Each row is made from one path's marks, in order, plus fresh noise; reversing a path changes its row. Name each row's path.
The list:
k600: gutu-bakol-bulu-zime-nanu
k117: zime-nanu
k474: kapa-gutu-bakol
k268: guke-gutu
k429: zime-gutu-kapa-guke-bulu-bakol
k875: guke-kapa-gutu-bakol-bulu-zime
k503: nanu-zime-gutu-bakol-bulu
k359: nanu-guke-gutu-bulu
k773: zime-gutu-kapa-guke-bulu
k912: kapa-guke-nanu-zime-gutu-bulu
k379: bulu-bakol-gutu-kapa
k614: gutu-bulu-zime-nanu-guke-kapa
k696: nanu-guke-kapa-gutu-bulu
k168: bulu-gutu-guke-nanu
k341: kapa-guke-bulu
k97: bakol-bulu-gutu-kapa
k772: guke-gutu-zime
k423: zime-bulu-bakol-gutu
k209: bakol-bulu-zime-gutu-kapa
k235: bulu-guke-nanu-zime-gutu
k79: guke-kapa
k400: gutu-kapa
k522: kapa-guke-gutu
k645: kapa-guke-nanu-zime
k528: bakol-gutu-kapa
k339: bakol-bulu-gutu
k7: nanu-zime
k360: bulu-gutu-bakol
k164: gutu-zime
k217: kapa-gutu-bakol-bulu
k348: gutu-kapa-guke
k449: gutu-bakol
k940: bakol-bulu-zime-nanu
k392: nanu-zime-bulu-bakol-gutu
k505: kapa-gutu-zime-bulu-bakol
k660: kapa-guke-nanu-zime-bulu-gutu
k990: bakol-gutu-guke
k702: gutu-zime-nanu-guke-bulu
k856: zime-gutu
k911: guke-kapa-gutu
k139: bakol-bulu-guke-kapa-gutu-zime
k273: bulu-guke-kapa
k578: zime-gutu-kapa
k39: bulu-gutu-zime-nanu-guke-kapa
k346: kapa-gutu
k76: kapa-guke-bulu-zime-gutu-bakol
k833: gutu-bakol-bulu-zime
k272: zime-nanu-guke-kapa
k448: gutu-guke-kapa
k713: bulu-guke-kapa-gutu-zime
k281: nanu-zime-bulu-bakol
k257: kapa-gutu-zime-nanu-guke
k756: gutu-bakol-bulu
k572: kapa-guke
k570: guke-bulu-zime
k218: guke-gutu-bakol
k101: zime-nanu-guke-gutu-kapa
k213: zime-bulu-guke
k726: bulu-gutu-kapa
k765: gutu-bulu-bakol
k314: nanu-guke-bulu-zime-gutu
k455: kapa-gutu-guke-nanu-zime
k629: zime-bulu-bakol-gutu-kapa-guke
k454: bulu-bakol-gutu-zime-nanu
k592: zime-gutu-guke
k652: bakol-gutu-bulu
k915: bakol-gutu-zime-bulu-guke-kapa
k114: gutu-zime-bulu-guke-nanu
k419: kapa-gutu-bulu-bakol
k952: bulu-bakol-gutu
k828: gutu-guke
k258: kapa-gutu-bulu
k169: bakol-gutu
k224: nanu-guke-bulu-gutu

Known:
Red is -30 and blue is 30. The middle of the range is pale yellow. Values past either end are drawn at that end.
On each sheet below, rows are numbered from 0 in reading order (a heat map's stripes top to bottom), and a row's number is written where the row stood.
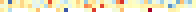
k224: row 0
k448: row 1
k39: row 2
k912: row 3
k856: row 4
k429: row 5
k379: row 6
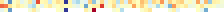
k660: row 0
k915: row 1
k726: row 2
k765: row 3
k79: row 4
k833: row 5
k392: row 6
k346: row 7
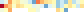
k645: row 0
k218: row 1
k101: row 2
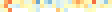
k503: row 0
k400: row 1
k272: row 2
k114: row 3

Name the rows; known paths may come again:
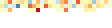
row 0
k449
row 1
k912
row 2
k592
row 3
k940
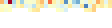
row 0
k713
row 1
k990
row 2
k400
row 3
k952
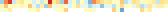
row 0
k856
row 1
k448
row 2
k139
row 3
k218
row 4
k257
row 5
k702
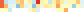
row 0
k875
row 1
k915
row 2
k833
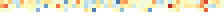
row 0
k455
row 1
k360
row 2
k168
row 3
k101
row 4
k268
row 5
k528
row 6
k645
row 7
k503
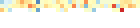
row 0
k272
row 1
k660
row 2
k258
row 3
k505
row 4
k341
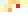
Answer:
k652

